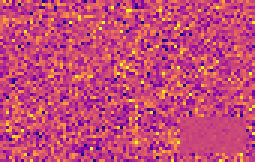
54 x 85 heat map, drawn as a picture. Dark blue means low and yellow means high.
Calmest part: bottom right. Mirror symmetry: none. Seam: none. Stripes: none. Odd patch: calmer, in the bottom right. Grain: fine.
